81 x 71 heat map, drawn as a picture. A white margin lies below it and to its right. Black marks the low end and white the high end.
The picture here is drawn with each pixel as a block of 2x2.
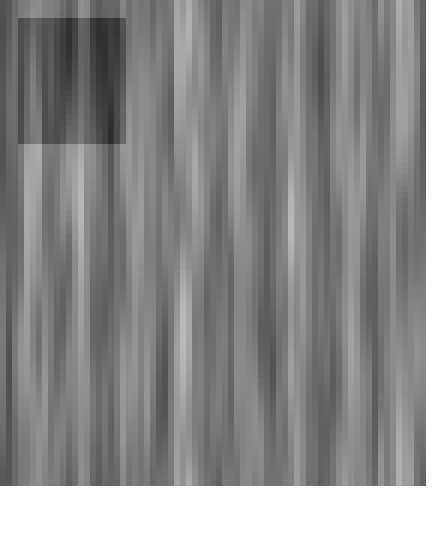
The grain runs up and down. Upright stripes repeat 8 times across the table. The ninth with the lowest average is the top left. An odd patch, lower than its surroundings, sits in the top left.
